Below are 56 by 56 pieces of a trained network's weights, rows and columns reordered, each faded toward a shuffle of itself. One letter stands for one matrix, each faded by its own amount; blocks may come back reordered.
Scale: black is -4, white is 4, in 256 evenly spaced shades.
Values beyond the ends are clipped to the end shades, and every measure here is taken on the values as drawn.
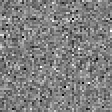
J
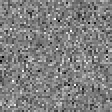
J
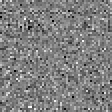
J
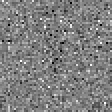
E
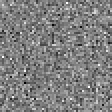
J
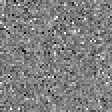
E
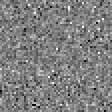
E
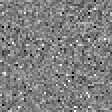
E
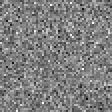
J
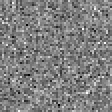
J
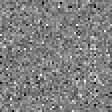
E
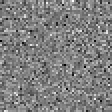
J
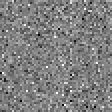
E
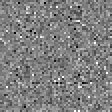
E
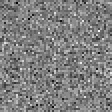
J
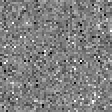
E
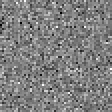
J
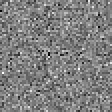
J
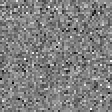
J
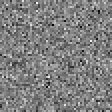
J
